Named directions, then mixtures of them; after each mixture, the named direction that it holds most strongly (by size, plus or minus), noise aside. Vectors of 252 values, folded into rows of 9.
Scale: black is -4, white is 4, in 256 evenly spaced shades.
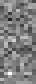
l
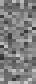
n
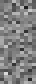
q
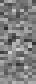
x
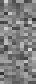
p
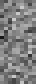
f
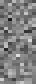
l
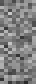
n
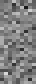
q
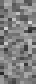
f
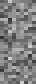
f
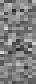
x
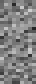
f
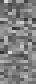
p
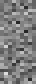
q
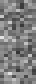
f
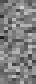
f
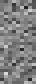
q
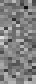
q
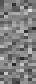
q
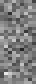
l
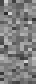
p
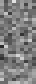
n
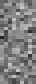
f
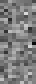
f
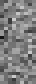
f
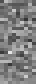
x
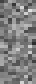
f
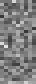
n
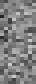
f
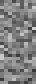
n
